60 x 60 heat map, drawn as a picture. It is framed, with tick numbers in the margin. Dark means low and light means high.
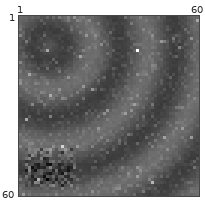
Rings: centred on the top left. Odd patch: rougher, in the bottom left. Slope: none. Roughest part: bottom left. Mirror symmetry: none.
